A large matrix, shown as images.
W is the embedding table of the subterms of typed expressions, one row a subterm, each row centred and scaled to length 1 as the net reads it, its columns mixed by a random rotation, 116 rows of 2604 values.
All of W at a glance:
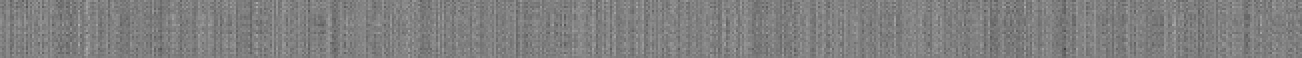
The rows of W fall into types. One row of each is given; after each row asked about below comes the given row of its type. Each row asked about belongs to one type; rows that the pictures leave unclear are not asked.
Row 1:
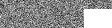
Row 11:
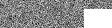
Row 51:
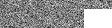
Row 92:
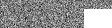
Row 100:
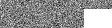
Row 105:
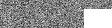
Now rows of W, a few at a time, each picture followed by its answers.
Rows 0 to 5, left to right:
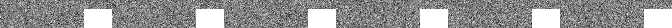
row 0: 1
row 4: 105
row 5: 92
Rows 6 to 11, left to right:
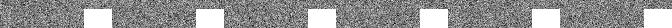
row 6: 105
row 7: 51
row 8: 92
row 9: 1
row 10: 100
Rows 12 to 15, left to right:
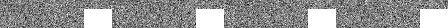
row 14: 105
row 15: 51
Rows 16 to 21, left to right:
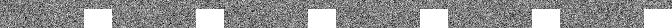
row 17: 1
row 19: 100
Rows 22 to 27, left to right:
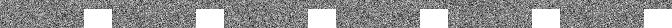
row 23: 92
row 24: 92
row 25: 51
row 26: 105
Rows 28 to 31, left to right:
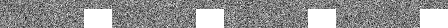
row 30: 105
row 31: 11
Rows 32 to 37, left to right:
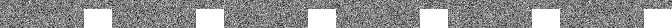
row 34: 100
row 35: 1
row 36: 105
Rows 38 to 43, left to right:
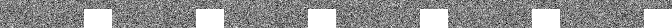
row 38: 100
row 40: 100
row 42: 1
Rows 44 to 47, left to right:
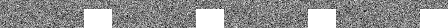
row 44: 51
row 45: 11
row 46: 100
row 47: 92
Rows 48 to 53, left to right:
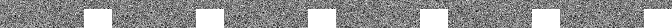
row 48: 11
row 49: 11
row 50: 11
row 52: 92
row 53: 11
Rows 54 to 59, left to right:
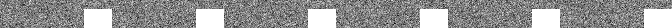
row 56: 51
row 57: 1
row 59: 105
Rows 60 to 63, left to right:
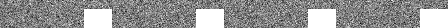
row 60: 51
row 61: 92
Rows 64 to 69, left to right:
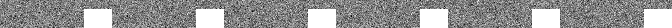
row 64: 11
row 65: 11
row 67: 11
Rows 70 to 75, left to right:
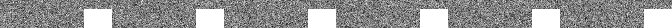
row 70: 105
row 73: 51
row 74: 51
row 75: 92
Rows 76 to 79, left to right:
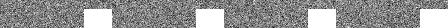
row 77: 1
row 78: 51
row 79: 100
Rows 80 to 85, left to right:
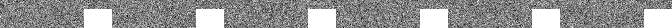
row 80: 1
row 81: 11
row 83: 92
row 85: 100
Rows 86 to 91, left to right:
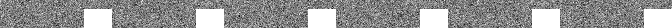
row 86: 100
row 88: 11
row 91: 105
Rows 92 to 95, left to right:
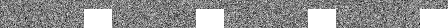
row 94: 105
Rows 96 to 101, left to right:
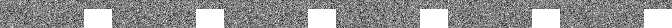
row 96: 100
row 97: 1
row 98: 1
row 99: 92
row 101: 92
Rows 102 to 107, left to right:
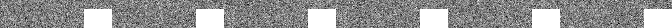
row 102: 92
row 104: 105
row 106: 51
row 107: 1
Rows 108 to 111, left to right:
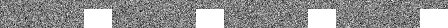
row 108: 92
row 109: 92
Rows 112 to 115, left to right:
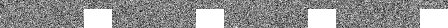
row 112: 1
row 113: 92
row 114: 100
